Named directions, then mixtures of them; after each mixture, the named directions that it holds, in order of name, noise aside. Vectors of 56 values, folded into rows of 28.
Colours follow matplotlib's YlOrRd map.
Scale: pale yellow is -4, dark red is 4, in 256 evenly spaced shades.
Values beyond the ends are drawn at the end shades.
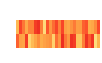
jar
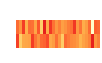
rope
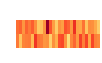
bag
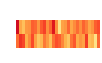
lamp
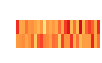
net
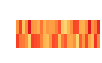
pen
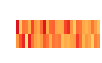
jar, lamp, pen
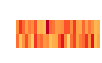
bag, jar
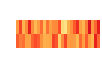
pen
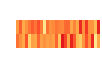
jar, net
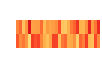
pen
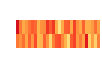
bag, lamp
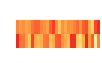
jar, lamp, rope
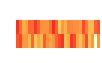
jar, lamp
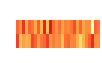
rope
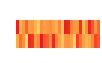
jar, net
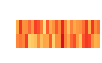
jar, rope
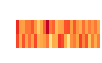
bag, lamp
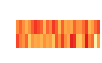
jar, lamp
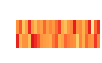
pen, rope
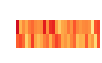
lamp, rope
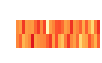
bag, rope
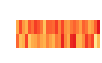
jar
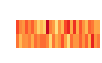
bag, net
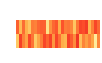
bag, lamp, pen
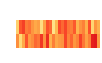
bag, lamp, rope
